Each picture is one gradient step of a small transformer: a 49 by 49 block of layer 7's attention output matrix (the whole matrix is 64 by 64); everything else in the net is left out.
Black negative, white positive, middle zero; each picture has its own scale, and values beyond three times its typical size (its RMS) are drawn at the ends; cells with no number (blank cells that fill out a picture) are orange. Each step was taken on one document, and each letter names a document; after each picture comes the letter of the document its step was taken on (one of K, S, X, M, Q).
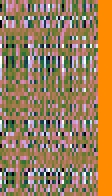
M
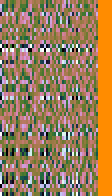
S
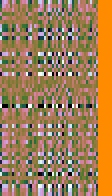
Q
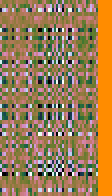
Q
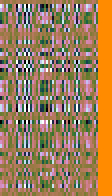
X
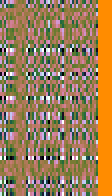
M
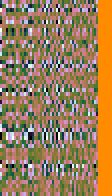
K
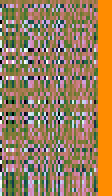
K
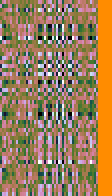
Q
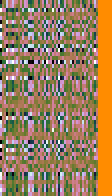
K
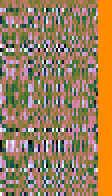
K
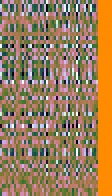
S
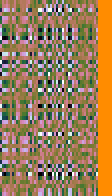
Q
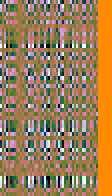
M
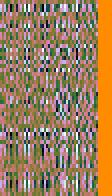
S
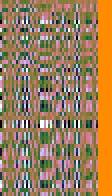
X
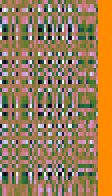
Q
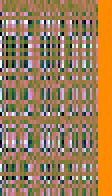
M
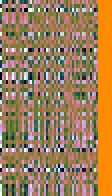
K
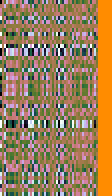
K
